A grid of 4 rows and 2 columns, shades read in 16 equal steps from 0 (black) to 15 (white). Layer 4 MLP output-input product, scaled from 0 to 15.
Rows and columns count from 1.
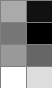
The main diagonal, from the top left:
10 0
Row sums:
11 7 15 28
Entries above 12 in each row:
0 0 0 2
